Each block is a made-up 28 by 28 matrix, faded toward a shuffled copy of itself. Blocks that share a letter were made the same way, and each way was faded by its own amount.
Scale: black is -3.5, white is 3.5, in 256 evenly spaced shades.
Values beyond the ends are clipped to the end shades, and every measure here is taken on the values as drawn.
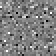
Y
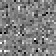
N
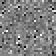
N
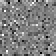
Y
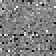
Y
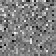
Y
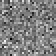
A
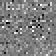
Y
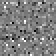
Y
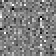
N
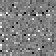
Y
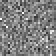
A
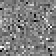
Y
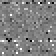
Y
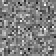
A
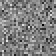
A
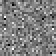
A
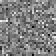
A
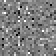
N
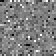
Y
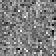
A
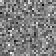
A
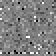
Y
